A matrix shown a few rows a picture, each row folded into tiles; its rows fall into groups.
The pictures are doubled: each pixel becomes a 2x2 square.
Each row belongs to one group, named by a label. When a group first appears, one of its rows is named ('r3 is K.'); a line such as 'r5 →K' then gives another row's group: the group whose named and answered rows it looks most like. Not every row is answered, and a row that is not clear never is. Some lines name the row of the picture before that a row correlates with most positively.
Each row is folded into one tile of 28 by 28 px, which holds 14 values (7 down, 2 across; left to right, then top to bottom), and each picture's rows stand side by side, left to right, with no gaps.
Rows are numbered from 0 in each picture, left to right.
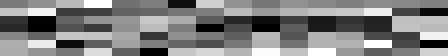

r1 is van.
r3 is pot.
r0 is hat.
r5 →hat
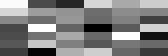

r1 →pot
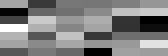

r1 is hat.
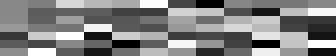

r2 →van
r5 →hat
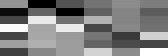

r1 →pot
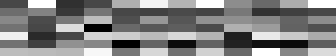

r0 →pot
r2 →van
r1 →pot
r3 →van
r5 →van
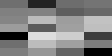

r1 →hat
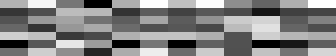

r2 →van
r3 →van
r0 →van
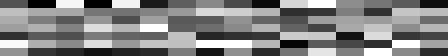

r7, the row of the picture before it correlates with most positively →1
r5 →van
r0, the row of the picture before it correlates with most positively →1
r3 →hat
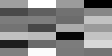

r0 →van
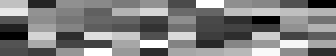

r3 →pot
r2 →hat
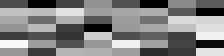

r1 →pot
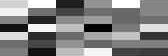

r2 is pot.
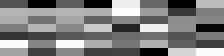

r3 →pot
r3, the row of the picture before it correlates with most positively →1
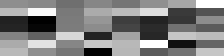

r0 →hat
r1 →hat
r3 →van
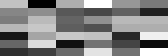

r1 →van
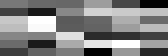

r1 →hat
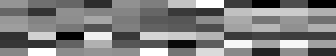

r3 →van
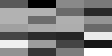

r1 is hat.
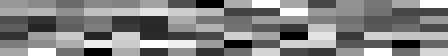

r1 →hat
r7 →van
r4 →van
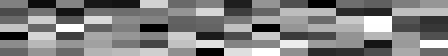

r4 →pot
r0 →pot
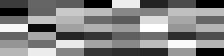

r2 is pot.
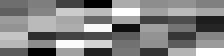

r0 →hat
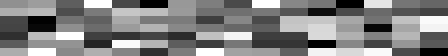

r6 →pot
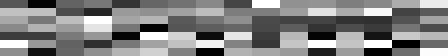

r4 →pot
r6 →hat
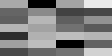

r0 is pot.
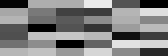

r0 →pot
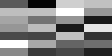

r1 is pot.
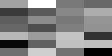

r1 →hat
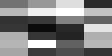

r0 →hat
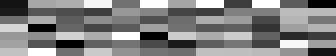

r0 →pot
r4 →pot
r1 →van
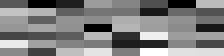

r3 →pot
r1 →pot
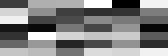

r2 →pot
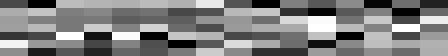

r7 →pot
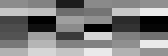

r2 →hat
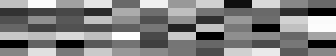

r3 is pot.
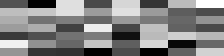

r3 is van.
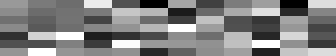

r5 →pot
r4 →hat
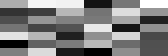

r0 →van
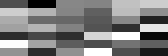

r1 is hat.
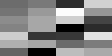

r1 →pot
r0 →hat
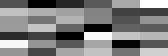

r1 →pot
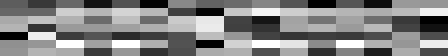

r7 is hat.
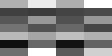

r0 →van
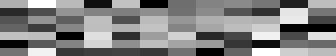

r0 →van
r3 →hat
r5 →pot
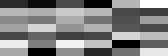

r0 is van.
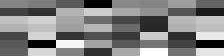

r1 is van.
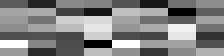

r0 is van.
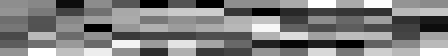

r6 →van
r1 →pot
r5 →van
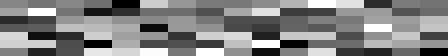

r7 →hat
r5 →van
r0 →hat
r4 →hat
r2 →pot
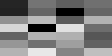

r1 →pot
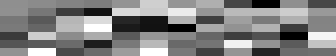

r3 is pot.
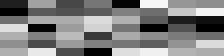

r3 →hat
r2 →pot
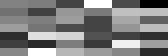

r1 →pot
